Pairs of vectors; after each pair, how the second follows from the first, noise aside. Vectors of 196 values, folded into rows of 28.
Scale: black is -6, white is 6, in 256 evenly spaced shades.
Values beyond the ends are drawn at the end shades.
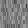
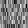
scaled up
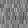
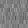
shrunk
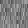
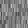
shuffled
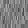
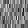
scaled up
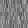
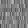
shuffled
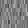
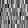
scaled up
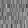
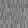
shrunk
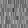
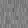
shrunk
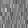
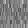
shuffled
